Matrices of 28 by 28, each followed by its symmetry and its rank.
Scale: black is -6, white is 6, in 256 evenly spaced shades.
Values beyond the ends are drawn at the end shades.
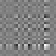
symmetric, rank one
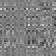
neither, rank three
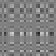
neither, rank one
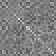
symmetric, rank five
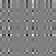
neither, rank one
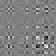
symmetric, rank two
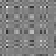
symmetric, rank two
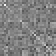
symmetric, rank five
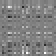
neither, rank two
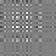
symmetric, rank one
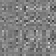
neither, rank three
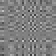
neither, rank two
